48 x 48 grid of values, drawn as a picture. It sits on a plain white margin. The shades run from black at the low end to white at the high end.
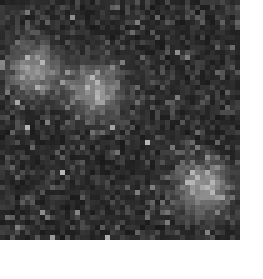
Mirror symmetry: none. Histogram: skewed, a long tail of high values. Slope: none. Bumps: three. Ninth with the highest average: bottom right.
